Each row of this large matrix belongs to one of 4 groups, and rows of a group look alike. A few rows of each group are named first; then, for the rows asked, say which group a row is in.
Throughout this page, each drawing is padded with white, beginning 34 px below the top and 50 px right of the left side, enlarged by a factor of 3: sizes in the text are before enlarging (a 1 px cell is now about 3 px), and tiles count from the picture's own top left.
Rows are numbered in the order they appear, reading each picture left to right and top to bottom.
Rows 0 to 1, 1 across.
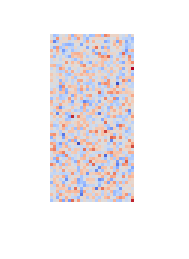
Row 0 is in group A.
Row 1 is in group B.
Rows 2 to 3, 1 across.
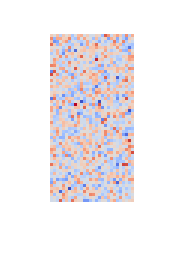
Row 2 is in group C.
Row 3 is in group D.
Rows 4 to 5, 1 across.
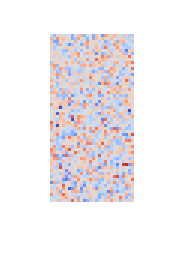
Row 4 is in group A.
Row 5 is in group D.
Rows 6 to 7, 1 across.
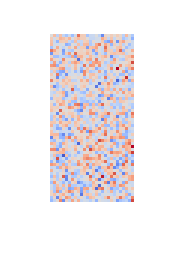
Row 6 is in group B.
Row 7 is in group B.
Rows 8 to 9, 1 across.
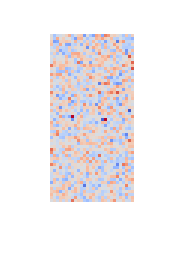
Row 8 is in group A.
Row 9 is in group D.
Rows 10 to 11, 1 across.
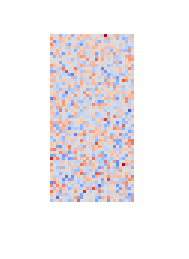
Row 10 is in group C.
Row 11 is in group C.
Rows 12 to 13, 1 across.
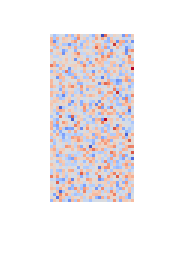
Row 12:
A
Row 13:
A
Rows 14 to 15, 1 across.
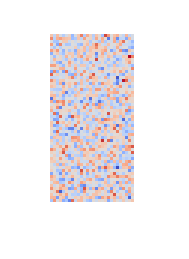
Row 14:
C
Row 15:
A
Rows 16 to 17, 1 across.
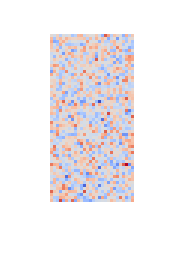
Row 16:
C
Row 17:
D
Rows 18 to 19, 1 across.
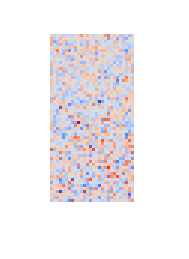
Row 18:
C
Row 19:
A
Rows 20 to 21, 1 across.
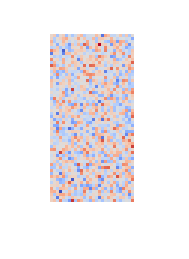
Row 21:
A
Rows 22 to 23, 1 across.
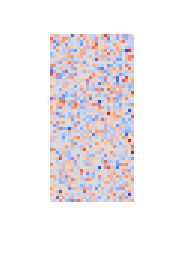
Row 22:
C
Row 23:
A
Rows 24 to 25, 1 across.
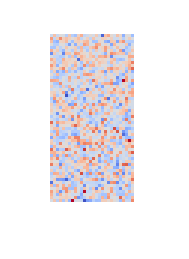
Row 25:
D
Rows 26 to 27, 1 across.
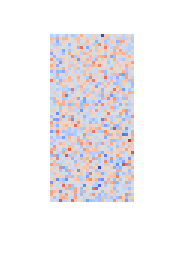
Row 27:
D
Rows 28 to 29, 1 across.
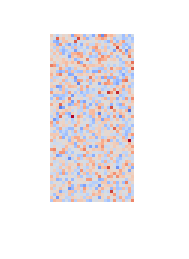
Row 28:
A
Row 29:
A
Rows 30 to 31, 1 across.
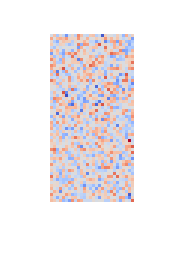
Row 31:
A
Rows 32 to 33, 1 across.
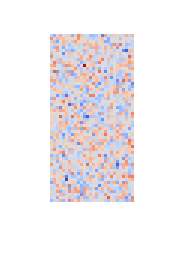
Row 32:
D
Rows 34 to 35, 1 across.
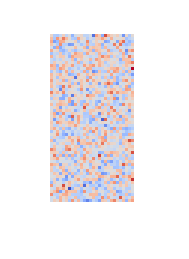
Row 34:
A
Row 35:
D
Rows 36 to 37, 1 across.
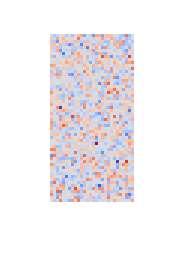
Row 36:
A
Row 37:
C
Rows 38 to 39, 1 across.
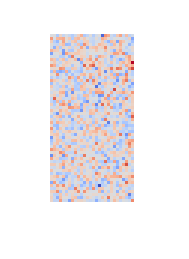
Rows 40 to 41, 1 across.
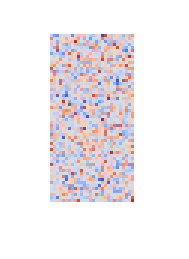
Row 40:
D
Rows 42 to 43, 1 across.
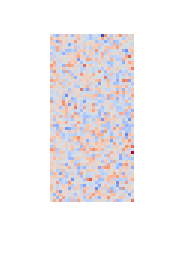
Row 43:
A
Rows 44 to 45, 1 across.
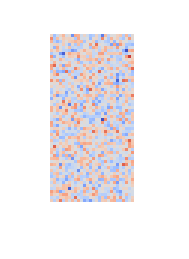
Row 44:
D
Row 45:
D
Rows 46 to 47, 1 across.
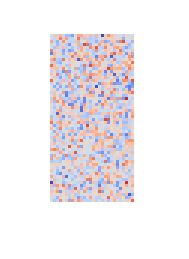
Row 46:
B
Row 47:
C
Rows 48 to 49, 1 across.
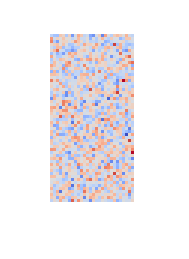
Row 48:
D
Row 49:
A
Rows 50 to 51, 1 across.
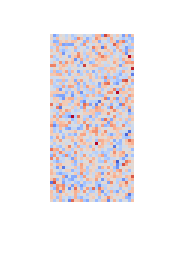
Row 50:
A
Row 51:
C
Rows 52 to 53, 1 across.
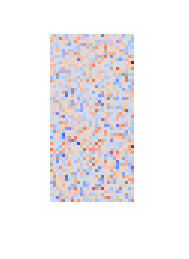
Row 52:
B
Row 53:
B
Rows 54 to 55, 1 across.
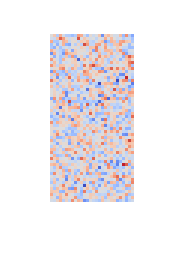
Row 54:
B
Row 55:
D
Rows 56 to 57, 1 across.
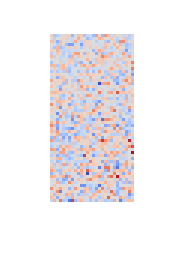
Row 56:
A
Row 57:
A
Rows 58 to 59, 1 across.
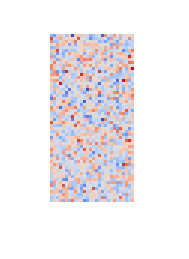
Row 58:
D
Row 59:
D
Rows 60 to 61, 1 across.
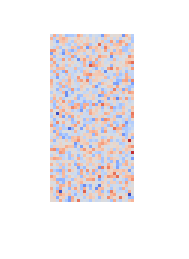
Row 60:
B
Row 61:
A
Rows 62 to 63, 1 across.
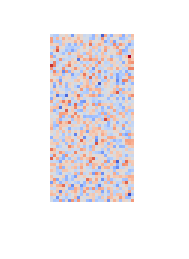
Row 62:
D
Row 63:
C
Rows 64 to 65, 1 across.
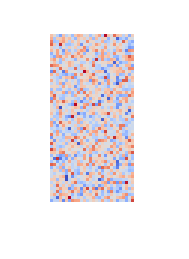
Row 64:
C
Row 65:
B
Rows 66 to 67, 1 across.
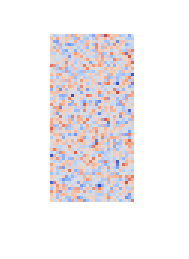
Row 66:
A
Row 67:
C
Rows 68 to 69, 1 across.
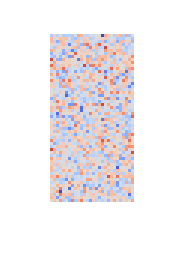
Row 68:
B
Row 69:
A
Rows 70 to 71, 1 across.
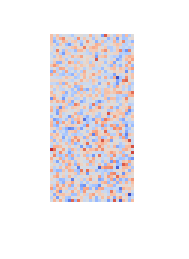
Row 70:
C
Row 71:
A
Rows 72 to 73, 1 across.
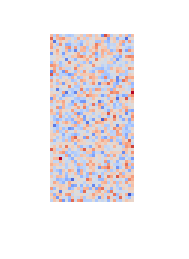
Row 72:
C
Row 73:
A
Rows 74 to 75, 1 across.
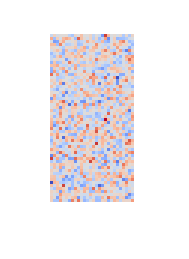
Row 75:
C
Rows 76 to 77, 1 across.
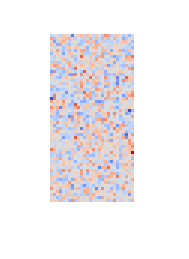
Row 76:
C
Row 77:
A
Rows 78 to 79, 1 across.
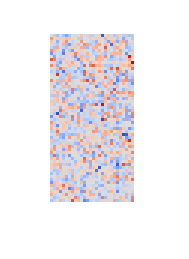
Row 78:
B
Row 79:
D
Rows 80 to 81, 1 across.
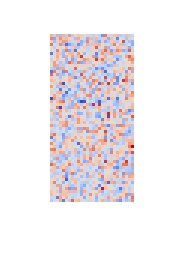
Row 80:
C
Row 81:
B
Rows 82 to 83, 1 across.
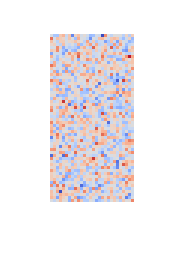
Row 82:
D
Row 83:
C
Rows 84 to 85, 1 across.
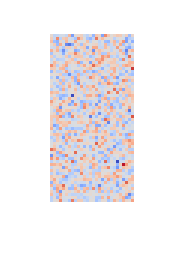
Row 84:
A
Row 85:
C
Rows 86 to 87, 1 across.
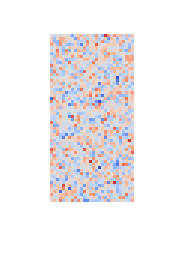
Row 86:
C
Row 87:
D
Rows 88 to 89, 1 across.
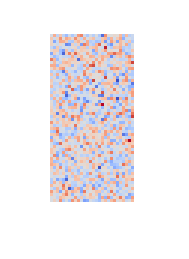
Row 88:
B
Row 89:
D
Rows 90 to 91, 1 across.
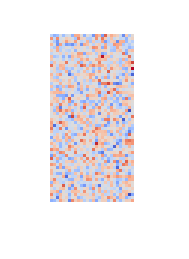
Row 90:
A
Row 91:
C
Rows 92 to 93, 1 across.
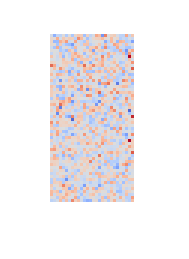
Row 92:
A
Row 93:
D
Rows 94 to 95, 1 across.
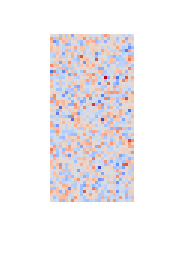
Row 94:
C
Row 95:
D
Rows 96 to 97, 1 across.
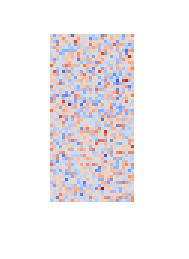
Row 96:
D
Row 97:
B
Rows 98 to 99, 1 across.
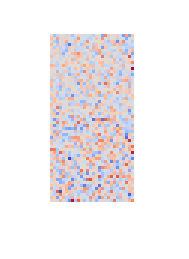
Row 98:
A
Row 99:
A
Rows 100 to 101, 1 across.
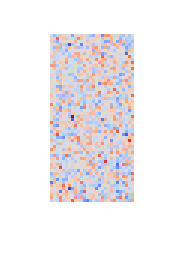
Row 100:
A
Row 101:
D
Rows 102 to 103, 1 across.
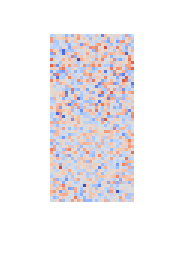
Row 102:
B
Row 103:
D
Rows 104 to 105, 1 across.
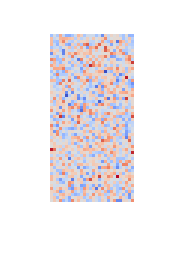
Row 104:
B
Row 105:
A
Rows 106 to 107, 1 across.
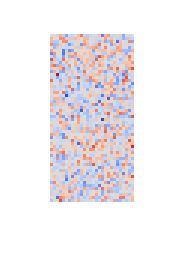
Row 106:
B
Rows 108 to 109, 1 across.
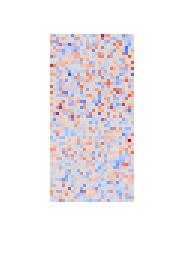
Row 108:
A
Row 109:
D
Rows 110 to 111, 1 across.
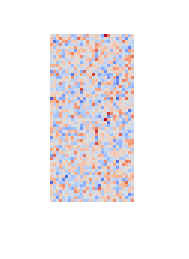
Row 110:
C
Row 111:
C
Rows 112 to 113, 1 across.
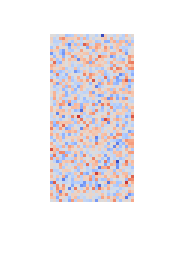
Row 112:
B
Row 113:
C
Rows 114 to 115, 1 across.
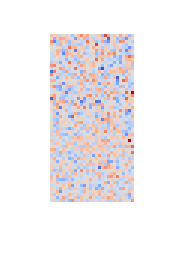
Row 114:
C
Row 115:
A
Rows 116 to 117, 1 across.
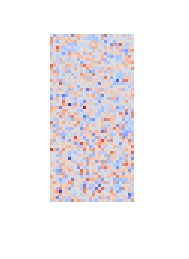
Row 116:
D
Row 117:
A
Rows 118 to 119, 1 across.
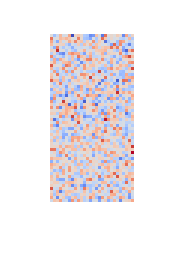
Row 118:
D
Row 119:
A
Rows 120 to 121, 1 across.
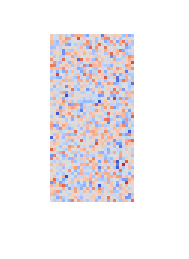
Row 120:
B
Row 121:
C
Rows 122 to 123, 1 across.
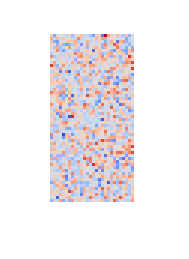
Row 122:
A
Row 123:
B
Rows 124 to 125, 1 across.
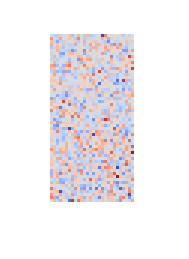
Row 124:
D
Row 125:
A
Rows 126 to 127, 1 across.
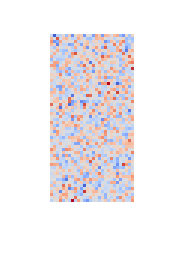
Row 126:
A
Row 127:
D
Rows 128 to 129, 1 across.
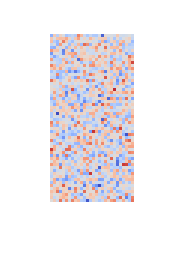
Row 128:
B
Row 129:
D
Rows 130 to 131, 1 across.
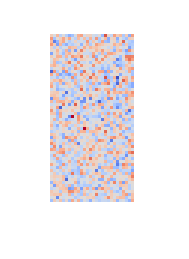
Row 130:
C
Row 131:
B
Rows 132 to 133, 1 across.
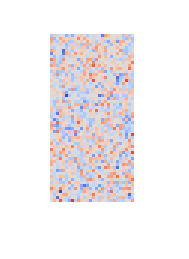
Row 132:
B
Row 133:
A
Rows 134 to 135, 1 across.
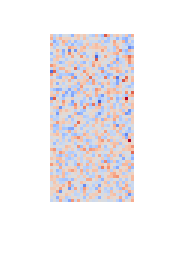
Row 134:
C
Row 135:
A
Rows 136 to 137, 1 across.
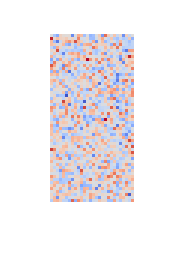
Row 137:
A
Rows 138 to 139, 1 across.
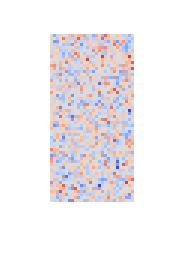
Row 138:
A
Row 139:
C
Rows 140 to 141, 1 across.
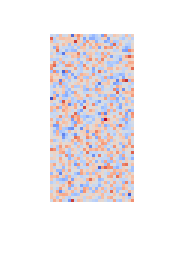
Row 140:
D
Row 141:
A
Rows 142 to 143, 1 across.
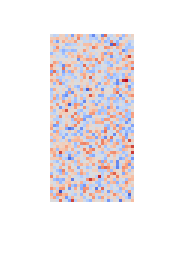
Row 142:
D
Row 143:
A
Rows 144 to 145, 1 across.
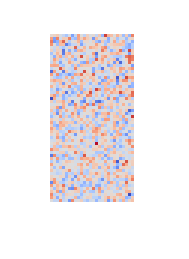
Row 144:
C
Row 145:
C
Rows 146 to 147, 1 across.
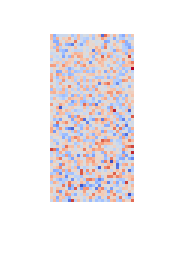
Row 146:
A
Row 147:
A
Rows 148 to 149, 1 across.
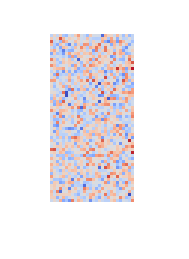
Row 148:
B
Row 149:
A
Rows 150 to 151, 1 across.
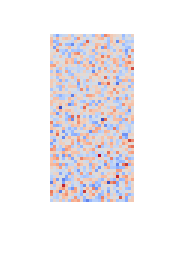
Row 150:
A
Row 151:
D
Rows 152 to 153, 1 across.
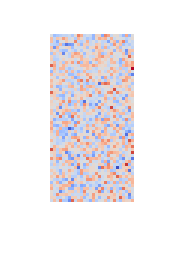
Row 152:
A
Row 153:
A
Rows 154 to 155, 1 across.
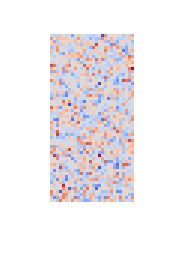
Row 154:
D
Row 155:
D
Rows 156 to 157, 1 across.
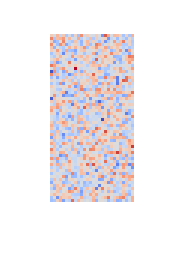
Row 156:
C
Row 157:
B
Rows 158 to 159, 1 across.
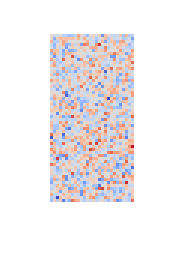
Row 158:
B
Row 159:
B
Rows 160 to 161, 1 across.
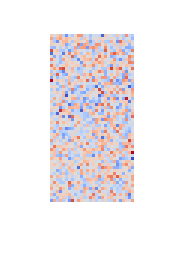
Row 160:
B
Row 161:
A
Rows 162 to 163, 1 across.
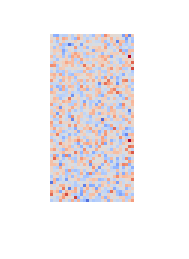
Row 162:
A
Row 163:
D
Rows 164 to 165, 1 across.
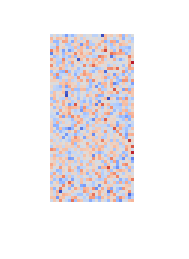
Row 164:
B
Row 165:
A
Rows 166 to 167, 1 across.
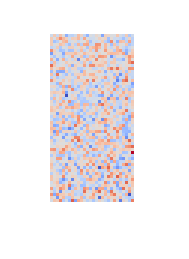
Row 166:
B
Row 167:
A
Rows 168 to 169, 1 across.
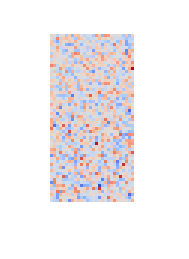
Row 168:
A
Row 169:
C
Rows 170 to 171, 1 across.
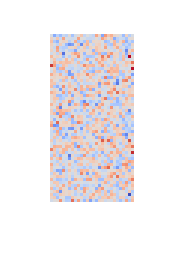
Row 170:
A
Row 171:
A
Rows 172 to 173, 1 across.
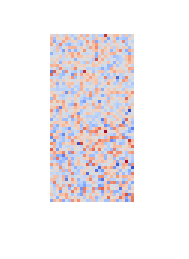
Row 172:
C
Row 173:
B
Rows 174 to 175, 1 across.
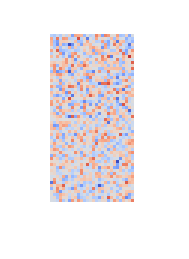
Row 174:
A
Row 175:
C
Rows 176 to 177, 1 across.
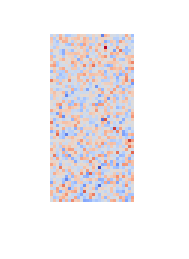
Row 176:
B
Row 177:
D
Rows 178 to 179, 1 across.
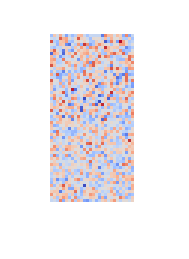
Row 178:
B
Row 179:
D
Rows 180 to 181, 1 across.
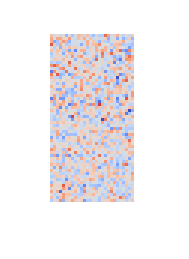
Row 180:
C
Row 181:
D
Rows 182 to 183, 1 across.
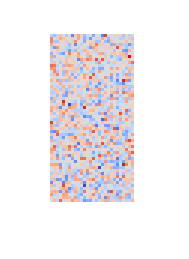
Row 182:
D
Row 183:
D
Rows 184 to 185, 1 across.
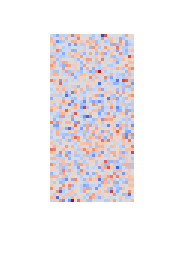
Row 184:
D
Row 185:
A
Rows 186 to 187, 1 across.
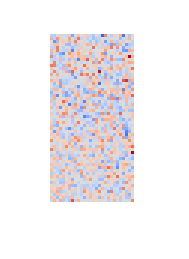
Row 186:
D
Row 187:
A
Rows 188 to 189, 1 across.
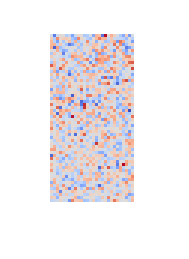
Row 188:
A
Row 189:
C
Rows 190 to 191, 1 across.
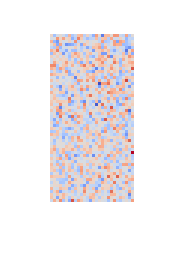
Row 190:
A
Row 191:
A
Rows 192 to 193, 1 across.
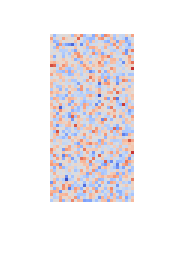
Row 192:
A
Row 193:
D
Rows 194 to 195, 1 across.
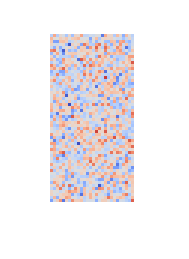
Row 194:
B
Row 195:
B
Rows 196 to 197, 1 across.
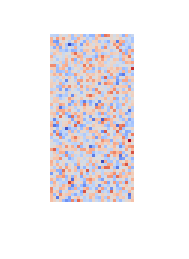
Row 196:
A
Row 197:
A
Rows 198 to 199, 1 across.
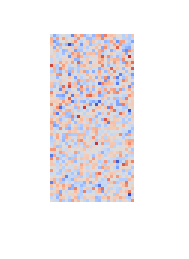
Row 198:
A
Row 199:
C
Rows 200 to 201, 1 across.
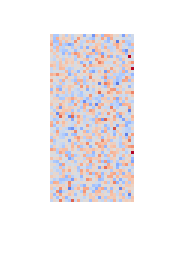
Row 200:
A
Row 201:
A
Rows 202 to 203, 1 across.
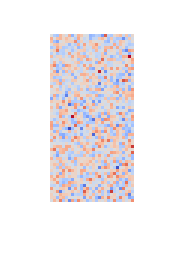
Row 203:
A
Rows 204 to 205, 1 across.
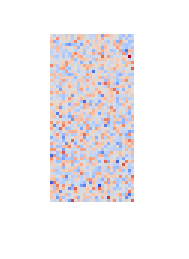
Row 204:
A
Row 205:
C
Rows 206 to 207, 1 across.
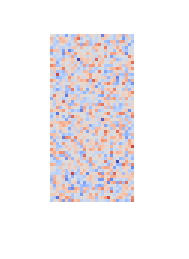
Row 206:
B
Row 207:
B
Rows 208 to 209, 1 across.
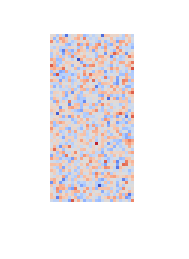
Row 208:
B
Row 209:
C
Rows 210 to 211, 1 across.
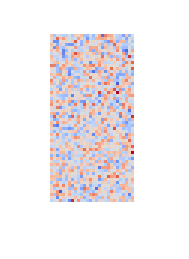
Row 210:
A
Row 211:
A
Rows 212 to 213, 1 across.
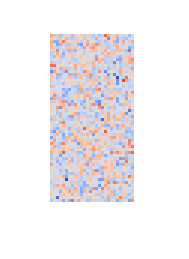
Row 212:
C
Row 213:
B
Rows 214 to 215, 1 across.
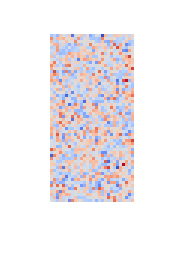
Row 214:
D
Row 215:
C
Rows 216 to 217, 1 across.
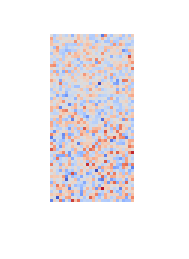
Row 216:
D
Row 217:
B
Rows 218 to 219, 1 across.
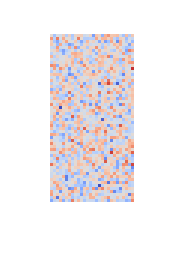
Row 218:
A
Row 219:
B
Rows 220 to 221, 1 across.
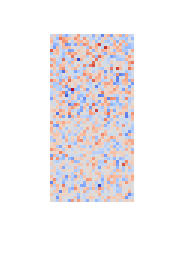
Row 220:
B
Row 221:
C
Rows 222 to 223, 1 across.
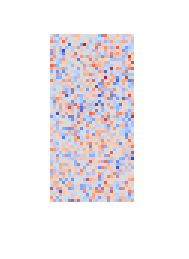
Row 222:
B
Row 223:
A
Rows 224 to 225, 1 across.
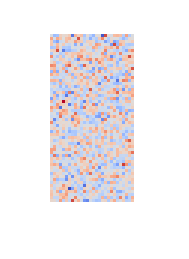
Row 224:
D
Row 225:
D
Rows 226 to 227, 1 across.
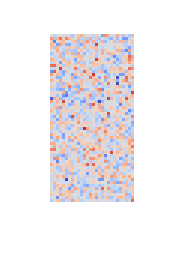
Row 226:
C
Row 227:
B
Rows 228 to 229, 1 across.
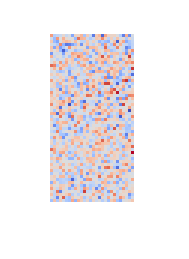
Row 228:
A
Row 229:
A
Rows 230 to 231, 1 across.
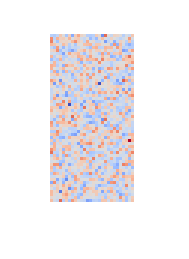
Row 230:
D
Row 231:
D
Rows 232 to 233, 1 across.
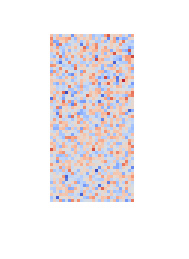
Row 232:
C
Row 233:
B
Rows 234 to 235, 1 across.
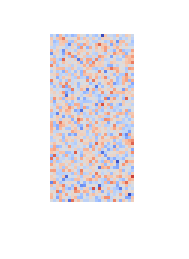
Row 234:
B
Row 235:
C
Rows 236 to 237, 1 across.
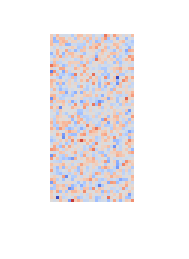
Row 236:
C
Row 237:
C
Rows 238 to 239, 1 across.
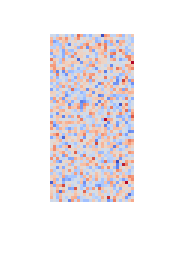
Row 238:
B
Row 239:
C
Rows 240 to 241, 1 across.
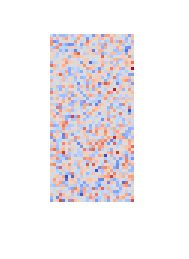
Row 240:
A
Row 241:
B
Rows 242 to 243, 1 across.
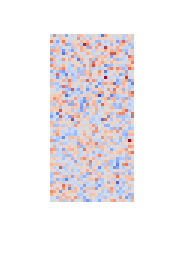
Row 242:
B
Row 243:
D
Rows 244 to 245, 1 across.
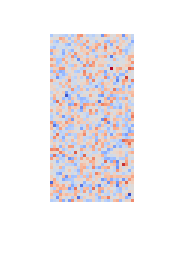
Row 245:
C
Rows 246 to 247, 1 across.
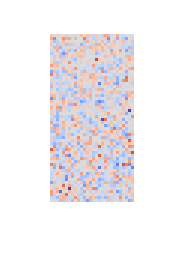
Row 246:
C
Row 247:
D
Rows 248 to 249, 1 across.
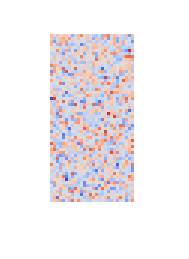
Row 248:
C
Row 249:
B
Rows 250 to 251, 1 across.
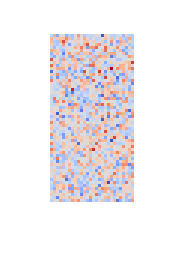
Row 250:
B
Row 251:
B
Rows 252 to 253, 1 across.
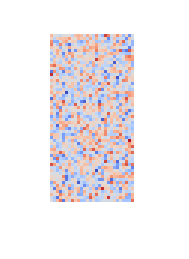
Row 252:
C
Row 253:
B
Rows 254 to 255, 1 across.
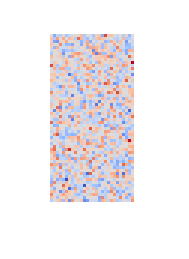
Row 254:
A
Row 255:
D
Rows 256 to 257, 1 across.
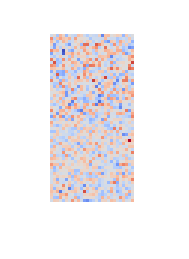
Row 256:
B
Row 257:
D
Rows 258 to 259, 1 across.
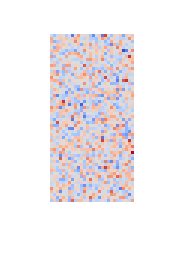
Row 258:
D
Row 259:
A
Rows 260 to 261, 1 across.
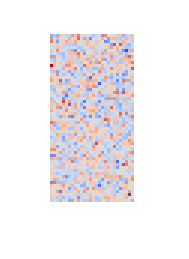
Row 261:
C
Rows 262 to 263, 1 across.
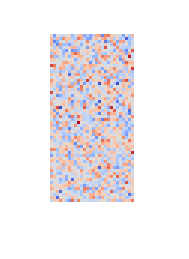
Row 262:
A
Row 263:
A
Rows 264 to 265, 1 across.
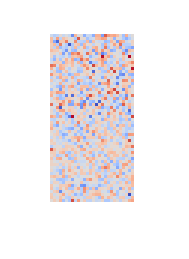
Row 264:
A
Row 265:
A
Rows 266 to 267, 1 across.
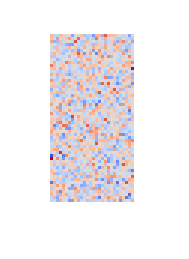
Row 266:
A
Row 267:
C
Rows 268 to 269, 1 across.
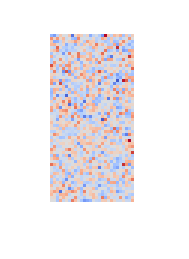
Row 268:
D
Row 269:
D
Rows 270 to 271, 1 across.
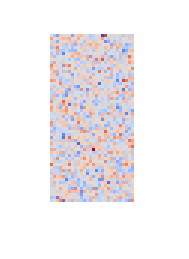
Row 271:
B
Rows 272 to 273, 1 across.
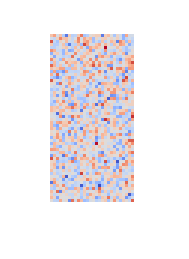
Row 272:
B
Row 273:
C
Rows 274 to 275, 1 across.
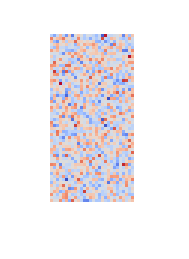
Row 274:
D
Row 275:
D
